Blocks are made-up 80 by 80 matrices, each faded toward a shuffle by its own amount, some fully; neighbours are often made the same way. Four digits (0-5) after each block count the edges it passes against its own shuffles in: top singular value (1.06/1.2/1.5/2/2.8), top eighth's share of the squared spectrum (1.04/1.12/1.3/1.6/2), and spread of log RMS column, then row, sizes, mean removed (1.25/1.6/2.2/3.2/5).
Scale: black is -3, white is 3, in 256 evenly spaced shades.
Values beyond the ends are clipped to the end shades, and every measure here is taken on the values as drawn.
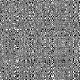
4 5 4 3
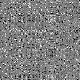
4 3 1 2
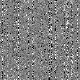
2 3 4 0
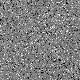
0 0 0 0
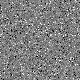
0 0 0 0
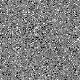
3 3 1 2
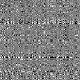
4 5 2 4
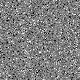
2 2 0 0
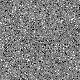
2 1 0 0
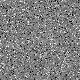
1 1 0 0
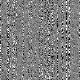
2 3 4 0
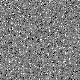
0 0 1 0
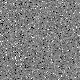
1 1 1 0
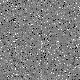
1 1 1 0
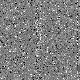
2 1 2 0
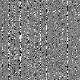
2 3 4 0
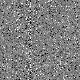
2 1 2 0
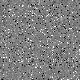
3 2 1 1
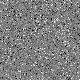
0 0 0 0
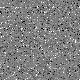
1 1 0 1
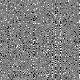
4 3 3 1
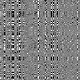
5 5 4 3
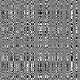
5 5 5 4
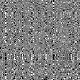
4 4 3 2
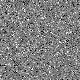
1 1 0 0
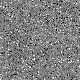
1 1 0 0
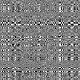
5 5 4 4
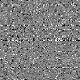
4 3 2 3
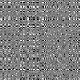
5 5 3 4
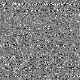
2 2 0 3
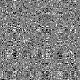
4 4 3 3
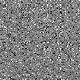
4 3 1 1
